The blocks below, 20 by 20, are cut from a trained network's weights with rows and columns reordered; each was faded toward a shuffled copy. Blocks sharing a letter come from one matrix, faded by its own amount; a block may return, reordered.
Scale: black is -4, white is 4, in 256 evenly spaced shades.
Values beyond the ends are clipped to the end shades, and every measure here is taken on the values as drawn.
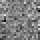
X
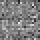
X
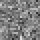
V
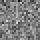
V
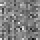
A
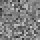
V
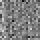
A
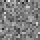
V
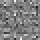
X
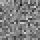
V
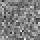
V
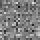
X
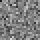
V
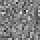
V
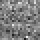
X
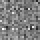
A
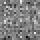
X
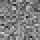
V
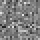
A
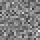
V
